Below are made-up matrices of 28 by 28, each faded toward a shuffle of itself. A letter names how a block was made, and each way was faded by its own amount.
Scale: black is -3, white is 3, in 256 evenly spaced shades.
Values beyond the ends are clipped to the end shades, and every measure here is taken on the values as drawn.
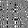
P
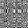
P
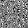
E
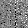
E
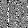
E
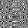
P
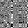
P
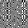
P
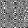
P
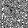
E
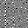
P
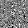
E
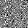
E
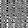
P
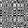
P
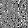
E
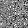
E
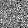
E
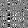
P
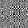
P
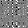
P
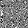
E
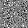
E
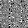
E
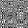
P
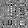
P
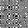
P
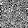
E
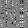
P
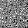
E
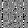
P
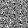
E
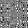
P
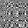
P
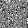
E
